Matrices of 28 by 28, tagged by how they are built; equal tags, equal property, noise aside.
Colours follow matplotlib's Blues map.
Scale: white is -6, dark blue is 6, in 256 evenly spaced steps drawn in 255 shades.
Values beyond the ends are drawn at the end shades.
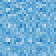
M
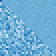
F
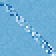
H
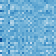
M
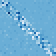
H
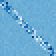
H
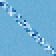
H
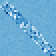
H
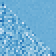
F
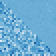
F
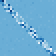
H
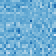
M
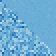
F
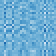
M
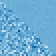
F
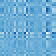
M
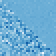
F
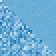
F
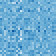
M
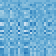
M
